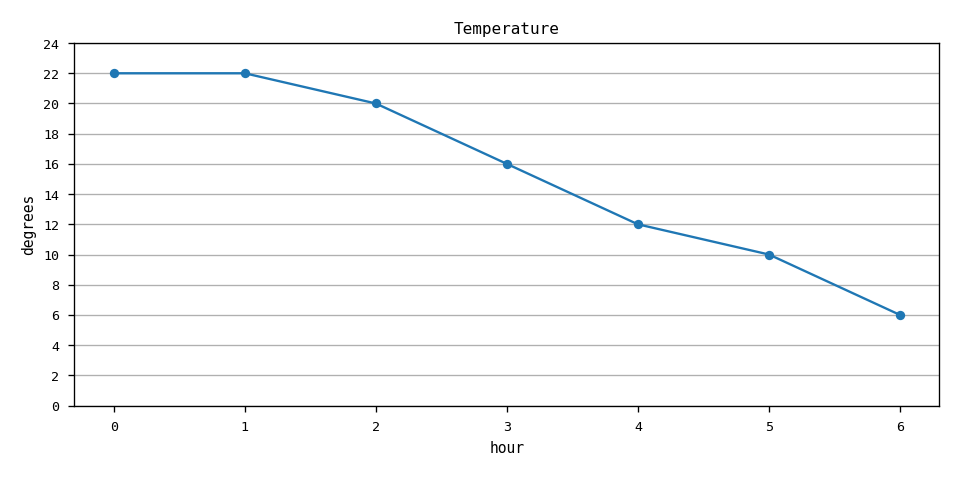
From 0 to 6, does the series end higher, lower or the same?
lower
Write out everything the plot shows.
Title: Temperature
x-axis: hour, ticks 0 1 2 3 4 5 6
y-axis: degrees, ticks 0 2 4 6 8 10 12 14 16 18 20 22 24
Values:
22 22 20 16 12 10 6
